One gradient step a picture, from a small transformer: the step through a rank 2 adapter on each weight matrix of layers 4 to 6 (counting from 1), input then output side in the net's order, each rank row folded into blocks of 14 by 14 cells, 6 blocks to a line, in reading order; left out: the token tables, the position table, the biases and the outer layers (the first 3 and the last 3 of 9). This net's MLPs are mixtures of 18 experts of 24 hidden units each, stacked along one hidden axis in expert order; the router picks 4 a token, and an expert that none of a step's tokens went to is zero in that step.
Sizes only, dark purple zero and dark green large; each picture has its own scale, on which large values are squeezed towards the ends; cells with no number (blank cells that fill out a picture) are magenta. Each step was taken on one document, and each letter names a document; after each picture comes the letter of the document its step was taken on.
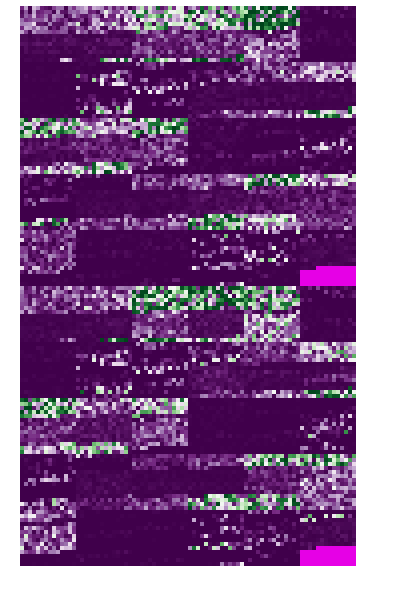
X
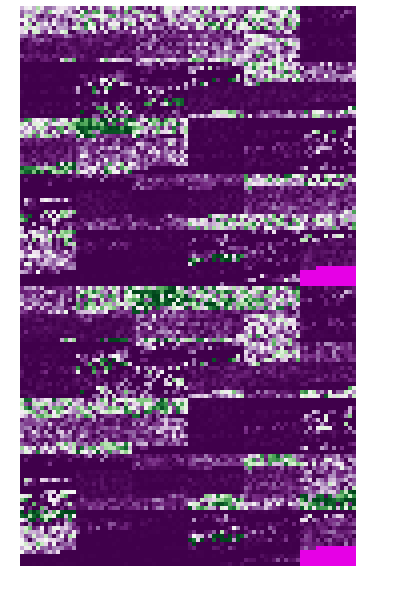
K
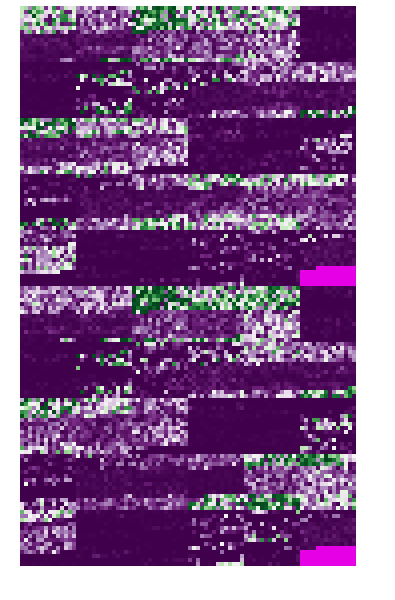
X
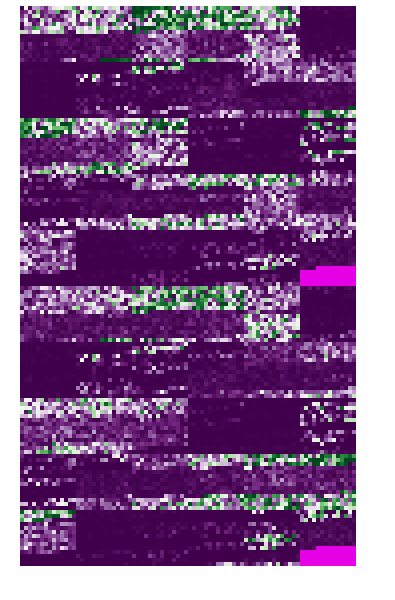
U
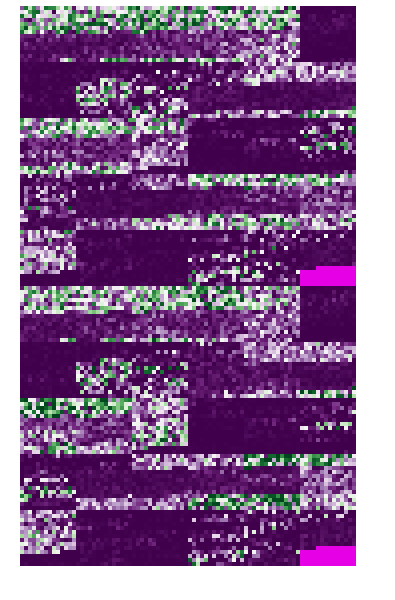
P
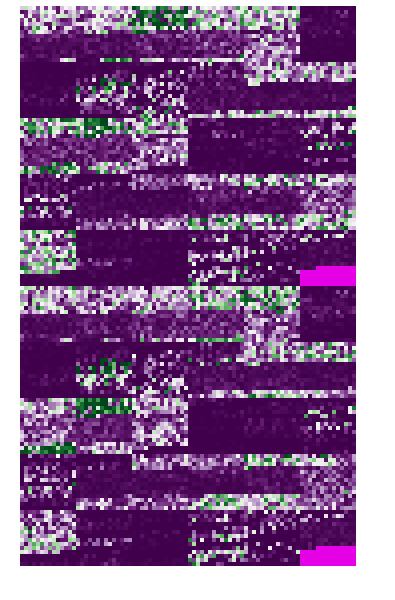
P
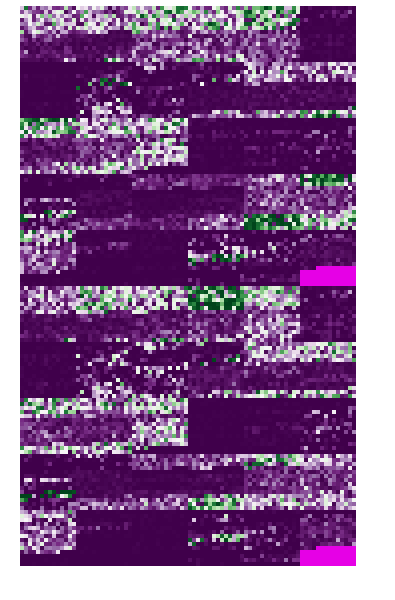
K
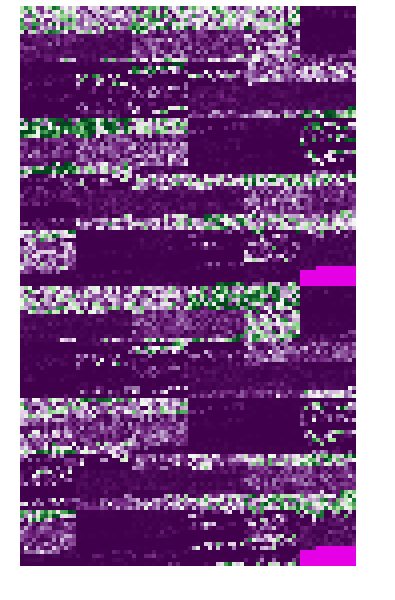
U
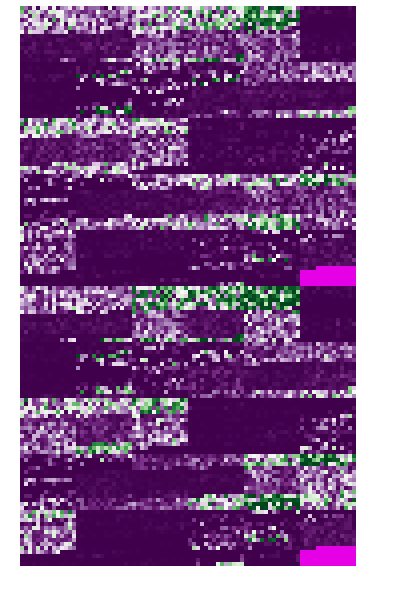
X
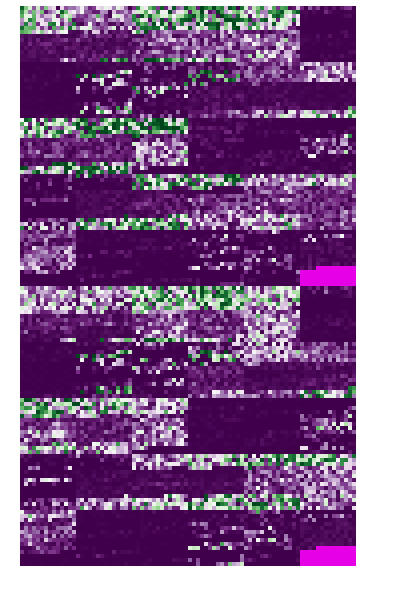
X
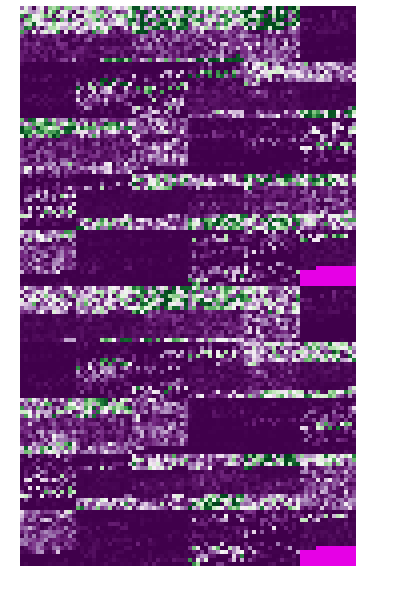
P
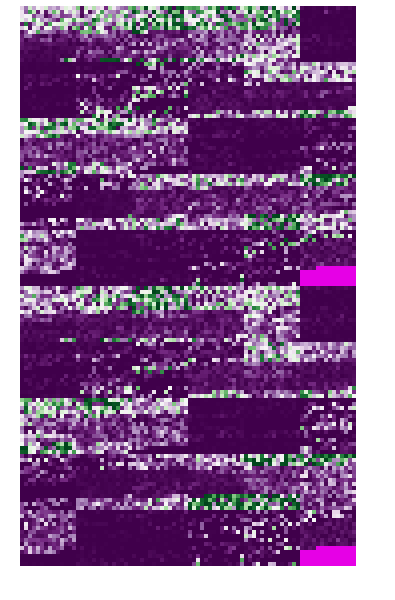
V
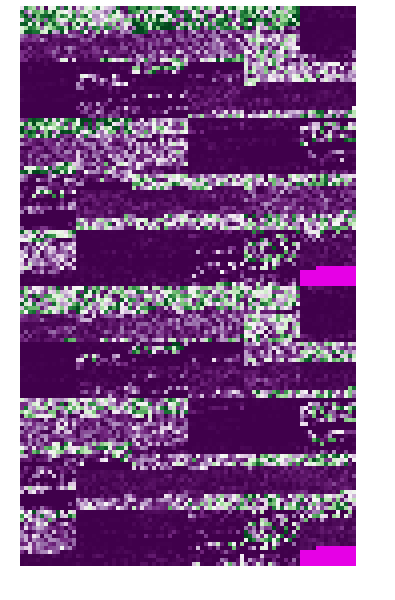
U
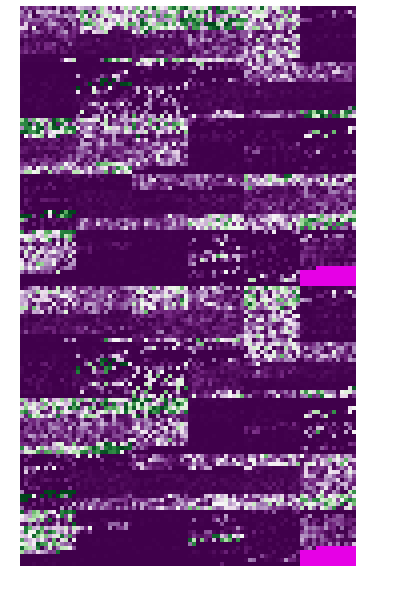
K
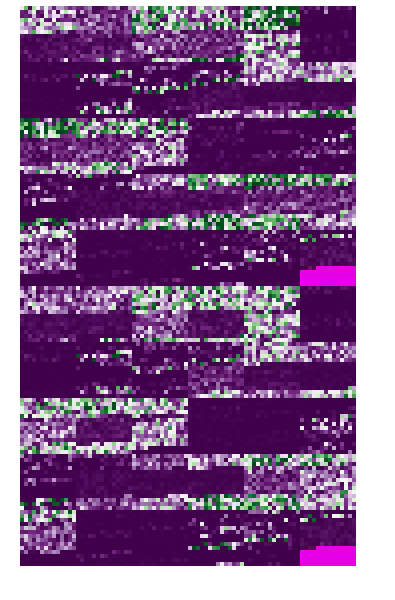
X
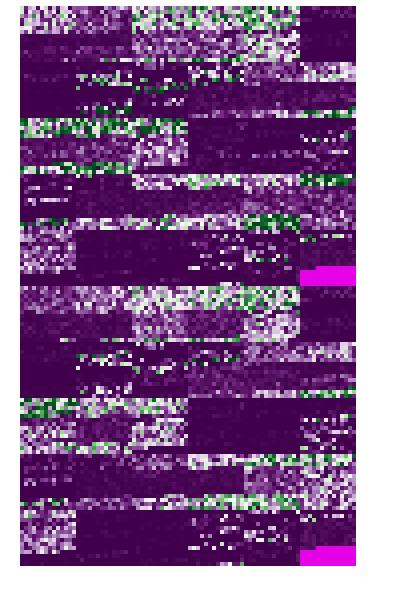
X
